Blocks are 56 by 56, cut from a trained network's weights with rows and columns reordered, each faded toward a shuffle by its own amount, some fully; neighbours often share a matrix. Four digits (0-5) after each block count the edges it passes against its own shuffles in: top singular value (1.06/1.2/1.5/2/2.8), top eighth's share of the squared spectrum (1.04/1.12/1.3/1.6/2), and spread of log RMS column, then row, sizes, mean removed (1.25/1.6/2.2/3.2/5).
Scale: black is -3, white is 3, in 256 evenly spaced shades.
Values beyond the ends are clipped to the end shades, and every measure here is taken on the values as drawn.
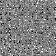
1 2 2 0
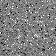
0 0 0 0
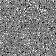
0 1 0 0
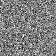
0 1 0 0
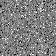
0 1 0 0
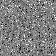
0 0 0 0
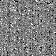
2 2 0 1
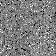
1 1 0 0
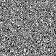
2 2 0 0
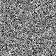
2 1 1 0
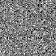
3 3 1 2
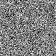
0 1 0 0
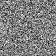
2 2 0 0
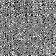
2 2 0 2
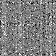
3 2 0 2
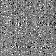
2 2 0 1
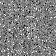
1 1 0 0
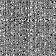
3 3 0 2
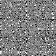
2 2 2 0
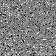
1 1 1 0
